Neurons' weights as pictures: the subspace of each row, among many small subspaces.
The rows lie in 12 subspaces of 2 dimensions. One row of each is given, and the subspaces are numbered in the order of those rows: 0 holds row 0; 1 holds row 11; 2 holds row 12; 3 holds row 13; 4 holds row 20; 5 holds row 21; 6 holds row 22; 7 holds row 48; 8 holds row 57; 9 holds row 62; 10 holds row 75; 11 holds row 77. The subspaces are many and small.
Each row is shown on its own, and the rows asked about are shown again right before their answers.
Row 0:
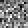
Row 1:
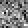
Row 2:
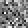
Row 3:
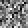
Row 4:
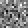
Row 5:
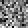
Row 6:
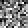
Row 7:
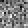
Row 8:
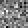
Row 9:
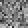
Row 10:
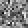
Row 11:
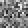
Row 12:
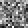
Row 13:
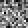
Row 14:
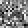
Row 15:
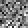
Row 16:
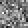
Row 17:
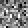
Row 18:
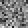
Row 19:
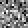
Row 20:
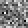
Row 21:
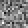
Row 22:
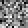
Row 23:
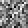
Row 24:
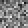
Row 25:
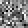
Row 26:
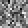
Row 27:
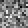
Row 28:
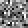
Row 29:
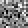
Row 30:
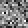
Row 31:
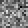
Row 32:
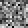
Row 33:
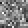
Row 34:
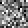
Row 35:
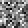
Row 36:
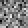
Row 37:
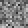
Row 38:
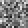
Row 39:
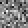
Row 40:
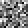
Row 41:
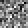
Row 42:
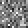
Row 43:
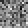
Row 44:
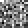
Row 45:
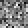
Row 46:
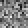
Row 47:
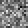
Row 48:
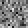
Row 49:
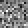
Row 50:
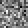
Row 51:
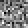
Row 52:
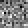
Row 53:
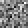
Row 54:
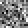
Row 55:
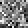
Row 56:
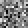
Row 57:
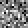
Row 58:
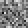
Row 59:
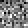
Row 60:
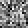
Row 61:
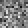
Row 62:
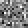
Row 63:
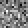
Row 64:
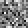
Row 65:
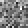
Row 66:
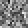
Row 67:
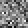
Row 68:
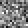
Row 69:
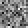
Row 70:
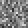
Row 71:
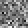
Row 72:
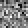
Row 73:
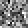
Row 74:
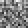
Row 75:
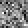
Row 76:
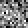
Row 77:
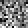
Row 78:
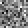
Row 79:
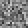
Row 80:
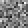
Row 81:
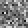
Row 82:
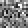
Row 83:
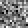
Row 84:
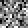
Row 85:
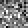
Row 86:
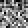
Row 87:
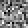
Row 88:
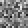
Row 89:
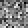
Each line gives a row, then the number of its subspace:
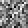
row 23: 0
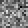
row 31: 7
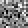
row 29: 6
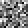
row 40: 10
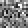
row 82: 1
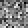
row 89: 2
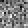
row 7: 9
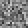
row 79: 5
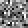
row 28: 9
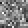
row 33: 6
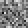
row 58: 3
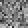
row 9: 1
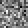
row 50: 11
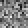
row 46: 1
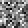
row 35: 10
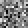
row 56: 11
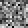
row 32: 2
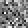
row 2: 3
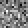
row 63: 8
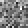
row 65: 4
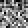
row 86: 3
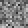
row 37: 2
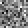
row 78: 11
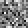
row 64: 3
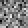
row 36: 8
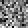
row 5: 11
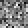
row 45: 2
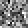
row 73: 9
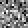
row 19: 8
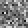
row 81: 4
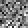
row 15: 3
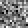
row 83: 2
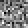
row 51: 5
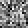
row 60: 5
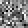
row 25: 0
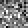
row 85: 6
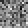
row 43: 5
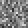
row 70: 7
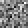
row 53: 0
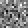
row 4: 8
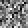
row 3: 0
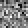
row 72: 1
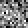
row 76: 4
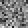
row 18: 11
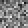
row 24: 10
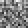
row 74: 3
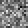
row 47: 7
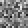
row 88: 1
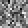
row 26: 9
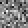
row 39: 8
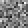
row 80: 10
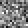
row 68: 2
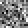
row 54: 6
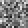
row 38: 6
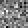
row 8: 2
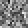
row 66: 9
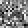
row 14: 0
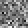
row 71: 4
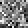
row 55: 1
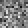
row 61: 11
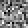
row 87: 5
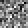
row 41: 0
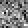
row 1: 10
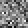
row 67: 4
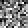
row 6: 10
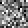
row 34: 11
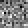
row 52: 9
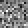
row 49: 0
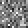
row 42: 7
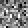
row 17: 8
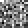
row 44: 5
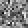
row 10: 9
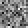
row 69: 7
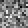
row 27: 7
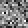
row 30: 4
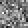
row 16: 6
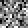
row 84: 8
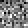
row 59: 9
